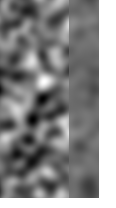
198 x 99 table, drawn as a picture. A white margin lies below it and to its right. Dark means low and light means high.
Lone odd cells: none. Slope: none. Seam: vertical, 70% of the way across, the right part calmer.
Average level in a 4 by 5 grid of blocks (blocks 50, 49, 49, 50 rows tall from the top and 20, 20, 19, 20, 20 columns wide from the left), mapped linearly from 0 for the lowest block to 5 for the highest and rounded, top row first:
21342 | 05421 | 51142 | 10221
